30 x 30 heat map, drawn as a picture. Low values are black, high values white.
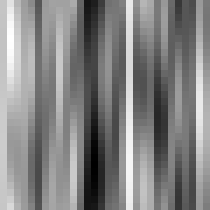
Overall the values sit about 50% of the way up the scale. Streaks run downward. The histogram is bell-shaped. The ninth with the highest average is the top left.
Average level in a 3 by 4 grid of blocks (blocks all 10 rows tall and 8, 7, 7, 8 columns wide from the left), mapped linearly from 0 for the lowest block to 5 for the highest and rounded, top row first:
5 1 3 1 | 4 1 2 2 | 3 0 4 1
